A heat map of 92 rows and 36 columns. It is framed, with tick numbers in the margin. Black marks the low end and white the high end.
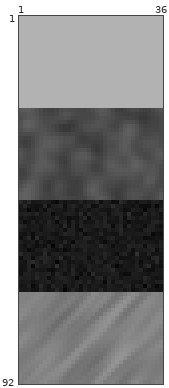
It is made of 4 by 1 panels. Panel 1,1: high, flat. Panel 2,1: low, blotchy, faint in contrast. Panel 3,1: very low, fine-grained, faint in contrast. Panel 4,1: middling, slanting up to the right, faint in contrast.
